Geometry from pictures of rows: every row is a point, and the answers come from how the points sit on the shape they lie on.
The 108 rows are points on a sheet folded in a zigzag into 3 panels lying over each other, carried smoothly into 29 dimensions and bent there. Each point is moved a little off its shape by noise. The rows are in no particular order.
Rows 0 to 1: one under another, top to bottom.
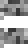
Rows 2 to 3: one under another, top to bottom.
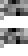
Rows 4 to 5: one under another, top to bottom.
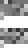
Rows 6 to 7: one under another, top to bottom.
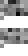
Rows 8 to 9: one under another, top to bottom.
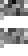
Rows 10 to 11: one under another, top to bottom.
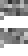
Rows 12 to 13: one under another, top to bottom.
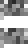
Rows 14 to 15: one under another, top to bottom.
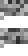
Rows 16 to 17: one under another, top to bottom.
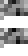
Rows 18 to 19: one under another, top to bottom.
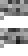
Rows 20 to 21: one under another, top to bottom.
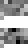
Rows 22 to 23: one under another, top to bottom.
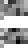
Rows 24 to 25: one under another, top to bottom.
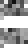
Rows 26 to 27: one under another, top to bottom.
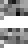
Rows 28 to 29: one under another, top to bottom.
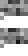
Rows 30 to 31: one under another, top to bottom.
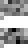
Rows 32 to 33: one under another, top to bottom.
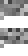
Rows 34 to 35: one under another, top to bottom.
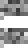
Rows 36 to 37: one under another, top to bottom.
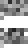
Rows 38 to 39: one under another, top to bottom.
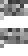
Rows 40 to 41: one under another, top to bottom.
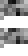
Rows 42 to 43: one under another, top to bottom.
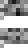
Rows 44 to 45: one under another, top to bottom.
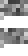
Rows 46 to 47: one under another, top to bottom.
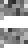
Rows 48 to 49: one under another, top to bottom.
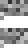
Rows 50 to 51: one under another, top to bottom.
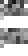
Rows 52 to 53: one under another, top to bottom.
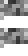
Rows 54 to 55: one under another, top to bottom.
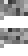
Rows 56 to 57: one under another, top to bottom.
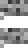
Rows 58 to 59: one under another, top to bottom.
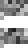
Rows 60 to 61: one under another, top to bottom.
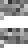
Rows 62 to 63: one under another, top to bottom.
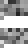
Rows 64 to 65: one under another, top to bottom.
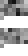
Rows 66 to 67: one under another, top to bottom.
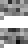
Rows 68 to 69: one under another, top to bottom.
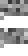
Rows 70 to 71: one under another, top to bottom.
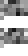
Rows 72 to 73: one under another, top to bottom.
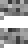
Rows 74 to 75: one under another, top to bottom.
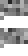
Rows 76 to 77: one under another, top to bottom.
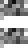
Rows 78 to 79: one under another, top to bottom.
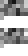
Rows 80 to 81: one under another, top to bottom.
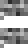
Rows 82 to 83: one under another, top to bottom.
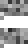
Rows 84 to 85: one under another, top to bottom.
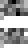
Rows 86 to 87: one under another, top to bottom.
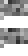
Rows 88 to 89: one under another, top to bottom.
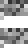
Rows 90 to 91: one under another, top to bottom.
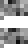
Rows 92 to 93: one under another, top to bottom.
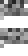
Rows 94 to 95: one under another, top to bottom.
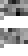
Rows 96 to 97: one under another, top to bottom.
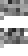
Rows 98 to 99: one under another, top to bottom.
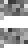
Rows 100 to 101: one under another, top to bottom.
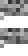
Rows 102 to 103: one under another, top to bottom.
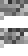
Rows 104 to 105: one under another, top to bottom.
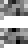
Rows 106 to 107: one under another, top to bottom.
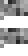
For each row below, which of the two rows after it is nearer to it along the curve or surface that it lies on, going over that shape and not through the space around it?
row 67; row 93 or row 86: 93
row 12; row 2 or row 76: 76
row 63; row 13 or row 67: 67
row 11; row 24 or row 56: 24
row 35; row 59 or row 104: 104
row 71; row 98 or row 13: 98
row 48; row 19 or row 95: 19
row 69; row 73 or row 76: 76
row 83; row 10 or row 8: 8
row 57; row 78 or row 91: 91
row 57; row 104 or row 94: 104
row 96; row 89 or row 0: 89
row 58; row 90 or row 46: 46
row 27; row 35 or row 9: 35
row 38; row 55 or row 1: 55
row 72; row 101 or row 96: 101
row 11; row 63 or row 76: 76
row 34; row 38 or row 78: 38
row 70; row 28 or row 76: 76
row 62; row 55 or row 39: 55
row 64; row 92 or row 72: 92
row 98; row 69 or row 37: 37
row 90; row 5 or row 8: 8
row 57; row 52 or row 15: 52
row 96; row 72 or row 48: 48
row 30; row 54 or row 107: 107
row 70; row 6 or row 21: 6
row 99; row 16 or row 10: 16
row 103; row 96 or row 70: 96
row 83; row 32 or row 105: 32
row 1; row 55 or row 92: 92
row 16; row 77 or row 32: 77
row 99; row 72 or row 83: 83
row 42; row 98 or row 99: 98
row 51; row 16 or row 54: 16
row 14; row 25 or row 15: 15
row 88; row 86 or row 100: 100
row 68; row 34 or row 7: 34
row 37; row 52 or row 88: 52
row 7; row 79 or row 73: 73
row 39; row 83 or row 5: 5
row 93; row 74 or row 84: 74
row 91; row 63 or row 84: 84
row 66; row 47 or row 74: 74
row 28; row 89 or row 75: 89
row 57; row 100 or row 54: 100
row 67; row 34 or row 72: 34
